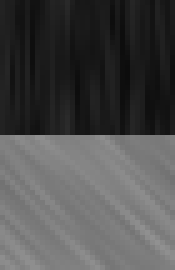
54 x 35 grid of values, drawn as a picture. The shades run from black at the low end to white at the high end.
It is made of 2 by 1 panels. Panel 1,1: very low, streaked downward, faint in contrast. Panel 2,1: middling, slanting down to the right, faint in contrast.
